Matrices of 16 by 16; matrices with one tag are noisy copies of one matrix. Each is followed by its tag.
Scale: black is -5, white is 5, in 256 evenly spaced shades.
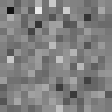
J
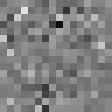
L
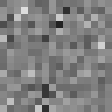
L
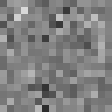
L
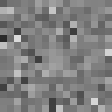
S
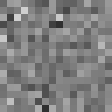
L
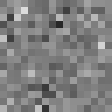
L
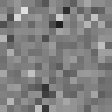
L
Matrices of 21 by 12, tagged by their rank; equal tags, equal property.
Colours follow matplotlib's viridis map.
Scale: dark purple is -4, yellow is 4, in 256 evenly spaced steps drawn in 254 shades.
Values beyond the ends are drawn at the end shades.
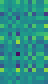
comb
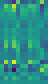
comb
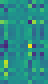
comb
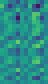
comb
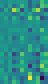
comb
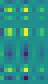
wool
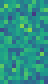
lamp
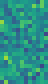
lamp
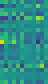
comb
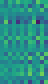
comb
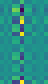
wool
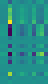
wool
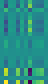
wool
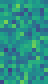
lamp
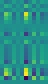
wool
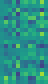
comb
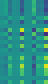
wool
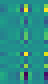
wool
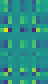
wool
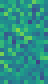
lamp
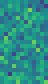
lamp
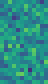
lamp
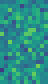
lamp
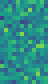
lamp
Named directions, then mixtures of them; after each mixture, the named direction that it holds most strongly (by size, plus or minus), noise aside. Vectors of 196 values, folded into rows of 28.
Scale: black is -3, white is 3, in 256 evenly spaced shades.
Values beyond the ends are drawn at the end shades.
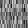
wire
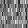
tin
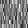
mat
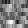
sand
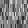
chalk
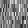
chalk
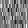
tin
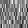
mat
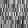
chalk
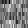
sand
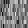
chalk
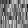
mat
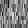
chalk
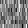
tin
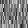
mat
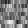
sand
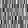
wire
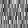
mat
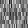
mat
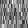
mat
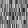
chalk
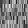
wire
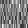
mat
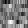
sand
